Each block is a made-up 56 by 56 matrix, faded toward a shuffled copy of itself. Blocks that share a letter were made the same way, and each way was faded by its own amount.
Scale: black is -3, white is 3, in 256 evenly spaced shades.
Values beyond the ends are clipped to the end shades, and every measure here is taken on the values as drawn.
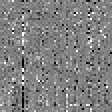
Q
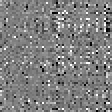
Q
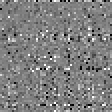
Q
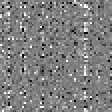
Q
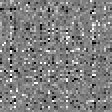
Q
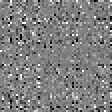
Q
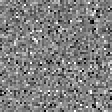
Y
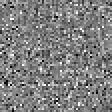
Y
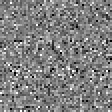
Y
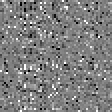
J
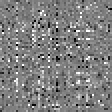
Q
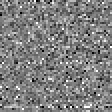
Y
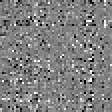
Q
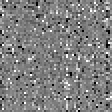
J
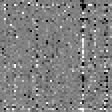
Q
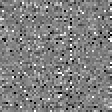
J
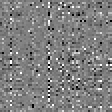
Q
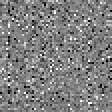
J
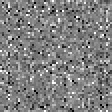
J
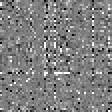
Q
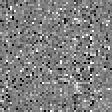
J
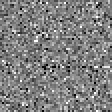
Y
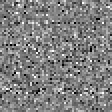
Y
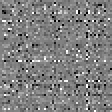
Q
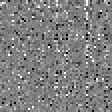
J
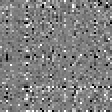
Q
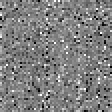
J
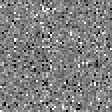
J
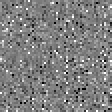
J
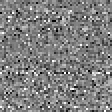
Y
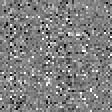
J
